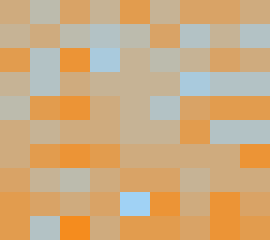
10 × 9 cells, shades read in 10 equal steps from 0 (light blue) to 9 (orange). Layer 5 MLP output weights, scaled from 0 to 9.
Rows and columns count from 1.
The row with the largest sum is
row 10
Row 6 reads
5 4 5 5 4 4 7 2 2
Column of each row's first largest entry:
5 6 3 3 3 7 3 1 6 3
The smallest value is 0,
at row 9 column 5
